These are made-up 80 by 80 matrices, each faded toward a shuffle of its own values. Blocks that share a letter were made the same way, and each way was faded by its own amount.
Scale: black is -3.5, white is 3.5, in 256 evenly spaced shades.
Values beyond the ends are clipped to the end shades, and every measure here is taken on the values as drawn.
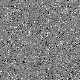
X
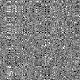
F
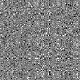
F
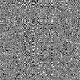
F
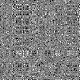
F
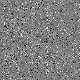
X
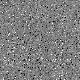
X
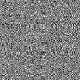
F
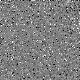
X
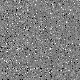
X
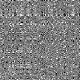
F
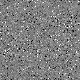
X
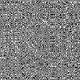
F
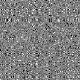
F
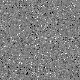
X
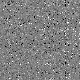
X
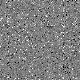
X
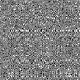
F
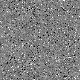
X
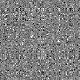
F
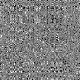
F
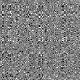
F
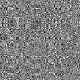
F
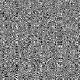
F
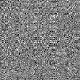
F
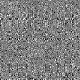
F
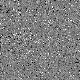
X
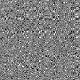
F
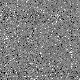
X
